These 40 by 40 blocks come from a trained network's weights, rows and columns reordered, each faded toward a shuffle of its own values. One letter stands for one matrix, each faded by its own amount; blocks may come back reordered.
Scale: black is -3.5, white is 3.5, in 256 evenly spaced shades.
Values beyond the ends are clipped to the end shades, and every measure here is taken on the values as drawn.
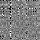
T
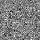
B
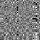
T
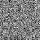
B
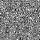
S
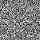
B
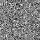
S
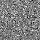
S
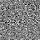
S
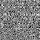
B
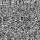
B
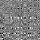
T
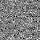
B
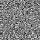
B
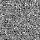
S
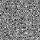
S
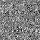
S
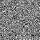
S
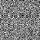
B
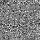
S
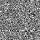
S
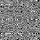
T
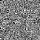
S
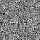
S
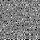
B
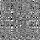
T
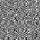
T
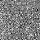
S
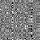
T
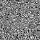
S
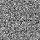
S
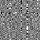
T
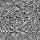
B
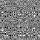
T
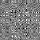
T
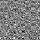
T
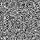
S
